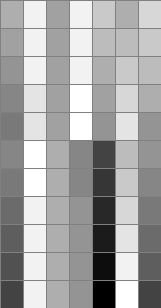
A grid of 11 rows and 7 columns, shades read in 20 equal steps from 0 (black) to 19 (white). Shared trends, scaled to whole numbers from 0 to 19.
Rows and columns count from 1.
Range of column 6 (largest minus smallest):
6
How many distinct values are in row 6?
6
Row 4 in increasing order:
10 12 12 13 16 17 19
